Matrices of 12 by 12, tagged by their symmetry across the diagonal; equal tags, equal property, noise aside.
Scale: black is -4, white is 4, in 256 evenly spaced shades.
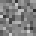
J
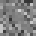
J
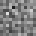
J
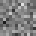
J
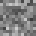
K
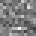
K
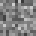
K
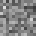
K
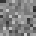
K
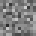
J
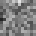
J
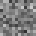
K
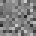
J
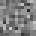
J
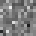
K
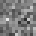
K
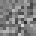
J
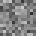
K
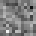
J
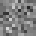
J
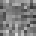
J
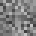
J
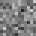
K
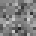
J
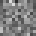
K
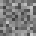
K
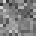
J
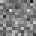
K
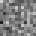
K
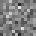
K
